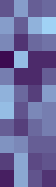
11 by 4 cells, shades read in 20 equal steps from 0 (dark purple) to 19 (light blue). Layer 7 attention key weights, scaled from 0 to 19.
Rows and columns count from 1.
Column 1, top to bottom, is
7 14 12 0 11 16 17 8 13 5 2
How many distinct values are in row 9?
3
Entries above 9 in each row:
1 3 2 1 1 2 3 1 2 1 1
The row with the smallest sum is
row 4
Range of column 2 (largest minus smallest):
14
